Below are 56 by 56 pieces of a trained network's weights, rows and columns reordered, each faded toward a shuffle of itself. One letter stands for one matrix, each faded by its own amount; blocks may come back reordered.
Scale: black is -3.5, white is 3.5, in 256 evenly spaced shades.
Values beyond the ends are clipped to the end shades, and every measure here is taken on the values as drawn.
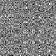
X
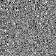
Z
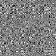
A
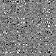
Z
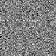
X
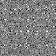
Z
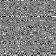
A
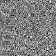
Z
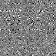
Z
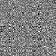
X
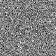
Z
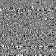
A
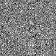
Z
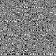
A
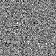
Z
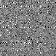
Z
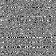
A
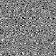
A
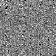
Z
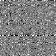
A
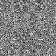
Z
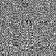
X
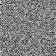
Z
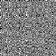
X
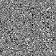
Z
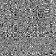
A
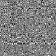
A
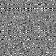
A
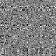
A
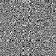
X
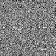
X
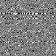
A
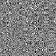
X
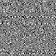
A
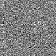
X
